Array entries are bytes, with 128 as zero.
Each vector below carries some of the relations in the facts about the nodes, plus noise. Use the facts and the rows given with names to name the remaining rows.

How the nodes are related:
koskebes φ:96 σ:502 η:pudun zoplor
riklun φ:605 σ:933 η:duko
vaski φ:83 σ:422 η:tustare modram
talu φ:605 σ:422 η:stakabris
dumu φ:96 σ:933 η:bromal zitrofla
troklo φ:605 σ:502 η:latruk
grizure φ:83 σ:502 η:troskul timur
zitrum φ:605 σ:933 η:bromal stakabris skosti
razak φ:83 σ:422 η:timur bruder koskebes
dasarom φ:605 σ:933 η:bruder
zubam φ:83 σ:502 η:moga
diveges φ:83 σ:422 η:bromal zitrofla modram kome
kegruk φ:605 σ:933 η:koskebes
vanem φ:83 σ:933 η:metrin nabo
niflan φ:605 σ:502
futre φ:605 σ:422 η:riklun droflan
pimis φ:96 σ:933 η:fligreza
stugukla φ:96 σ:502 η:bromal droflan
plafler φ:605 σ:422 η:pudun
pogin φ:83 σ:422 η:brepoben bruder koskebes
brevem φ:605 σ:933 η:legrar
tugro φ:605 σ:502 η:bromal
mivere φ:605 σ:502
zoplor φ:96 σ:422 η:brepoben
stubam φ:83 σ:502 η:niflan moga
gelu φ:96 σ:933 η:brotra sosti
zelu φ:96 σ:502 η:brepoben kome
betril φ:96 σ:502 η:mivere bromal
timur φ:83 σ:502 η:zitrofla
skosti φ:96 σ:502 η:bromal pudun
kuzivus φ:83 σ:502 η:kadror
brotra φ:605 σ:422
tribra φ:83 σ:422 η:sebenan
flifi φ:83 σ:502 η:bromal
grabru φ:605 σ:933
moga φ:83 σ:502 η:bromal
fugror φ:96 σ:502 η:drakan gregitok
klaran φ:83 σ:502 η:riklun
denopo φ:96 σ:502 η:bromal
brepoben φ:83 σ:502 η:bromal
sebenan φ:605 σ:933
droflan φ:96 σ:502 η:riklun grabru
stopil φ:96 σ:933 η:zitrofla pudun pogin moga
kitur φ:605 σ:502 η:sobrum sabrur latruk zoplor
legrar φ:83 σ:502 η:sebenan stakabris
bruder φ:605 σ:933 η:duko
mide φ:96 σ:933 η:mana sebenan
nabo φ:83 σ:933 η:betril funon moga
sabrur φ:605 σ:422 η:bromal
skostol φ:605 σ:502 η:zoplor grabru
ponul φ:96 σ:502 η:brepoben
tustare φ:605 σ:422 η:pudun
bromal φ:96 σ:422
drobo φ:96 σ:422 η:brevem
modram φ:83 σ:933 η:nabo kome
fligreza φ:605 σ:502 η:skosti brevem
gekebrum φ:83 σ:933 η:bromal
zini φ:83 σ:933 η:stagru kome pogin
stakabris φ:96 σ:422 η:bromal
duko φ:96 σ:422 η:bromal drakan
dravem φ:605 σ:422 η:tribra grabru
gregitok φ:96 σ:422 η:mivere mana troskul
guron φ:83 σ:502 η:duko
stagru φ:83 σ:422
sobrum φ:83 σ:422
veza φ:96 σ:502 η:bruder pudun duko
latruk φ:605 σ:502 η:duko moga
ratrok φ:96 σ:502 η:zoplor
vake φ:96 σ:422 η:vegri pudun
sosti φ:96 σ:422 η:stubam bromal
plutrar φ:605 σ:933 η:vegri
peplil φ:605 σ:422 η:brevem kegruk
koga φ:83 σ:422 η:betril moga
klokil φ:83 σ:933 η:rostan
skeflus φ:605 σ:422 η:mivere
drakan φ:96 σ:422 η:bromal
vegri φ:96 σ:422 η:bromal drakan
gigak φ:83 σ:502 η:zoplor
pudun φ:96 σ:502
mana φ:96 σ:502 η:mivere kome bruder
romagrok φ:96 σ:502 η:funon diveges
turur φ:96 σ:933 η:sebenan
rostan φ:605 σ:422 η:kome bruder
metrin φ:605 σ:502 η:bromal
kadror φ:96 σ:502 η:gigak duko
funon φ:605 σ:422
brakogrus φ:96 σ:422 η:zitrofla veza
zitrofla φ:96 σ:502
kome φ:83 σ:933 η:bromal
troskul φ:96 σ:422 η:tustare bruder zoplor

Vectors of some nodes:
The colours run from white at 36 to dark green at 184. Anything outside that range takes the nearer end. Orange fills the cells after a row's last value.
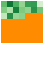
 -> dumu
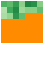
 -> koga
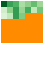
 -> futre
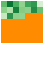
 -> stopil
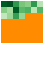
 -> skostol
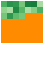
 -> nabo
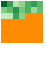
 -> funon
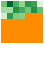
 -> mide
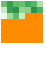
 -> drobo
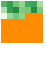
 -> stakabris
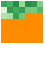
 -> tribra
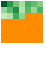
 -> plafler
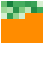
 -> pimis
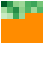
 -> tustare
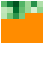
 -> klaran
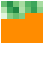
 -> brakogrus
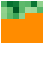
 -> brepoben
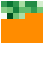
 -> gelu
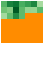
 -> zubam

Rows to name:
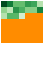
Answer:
brevem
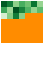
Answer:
niflan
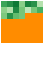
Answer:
gekebrum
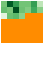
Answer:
denopo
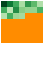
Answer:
plutrar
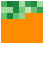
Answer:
zini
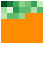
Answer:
riklun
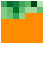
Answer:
gigak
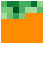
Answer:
moga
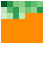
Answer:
peplil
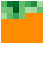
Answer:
flifi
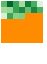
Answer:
turur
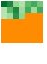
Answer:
rostan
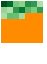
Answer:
sebenan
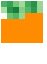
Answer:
sosti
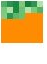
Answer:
vanem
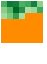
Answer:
legrar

